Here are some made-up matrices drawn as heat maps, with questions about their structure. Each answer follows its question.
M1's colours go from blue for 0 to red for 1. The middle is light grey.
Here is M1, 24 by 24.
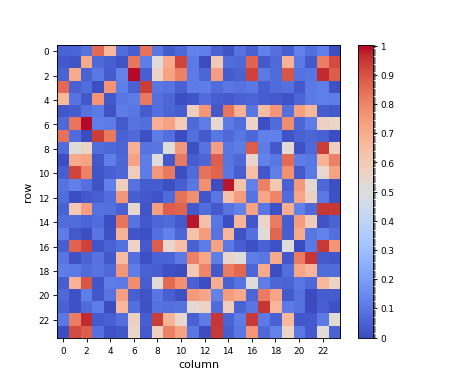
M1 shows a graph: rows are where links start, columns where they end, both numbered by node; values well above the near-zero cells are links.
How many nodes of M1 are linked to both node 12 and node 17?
7
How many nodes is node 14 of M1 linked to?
8
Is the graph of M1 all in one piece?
no
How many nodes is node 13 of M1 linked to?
10
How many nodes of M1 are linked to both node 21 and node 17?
5
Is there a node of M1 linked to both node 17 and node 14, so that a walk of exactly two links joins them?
yes
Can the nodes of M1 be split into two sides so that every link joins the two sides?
no
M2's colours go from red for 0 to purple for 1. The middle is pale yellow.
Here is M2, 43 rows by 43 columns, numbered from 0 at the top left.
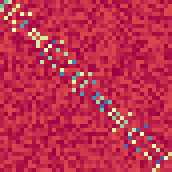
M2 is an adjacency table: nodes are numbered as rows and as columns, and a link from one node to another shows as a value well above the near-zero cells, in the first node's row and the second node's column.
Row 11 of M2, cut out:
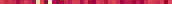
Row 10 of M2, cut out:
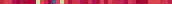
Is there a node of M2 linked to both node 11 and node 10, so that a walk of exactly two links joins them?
yes
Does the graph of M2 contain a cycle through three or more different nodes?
no
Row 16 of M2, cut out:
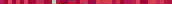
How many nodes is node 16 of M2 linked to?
1
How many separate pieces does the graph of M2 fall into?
1
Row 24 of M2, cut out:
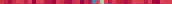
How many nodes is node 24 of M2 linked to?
2
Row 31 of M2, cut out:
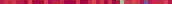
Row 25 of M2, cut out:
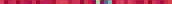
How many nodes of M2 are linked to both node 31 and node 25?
0
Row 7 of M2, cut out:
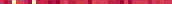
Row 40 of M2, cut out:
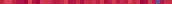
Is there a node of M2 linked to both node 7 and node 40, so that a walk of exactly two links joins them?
no
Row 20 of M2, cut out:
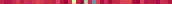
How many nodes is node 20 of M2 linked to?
3
